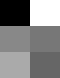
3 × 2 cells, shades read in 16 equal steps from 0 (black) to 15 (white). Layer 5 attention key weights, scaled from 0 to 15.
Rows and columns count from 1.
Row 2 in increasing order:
7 8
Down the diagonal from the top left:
0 7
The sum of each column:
18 28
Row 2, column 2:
7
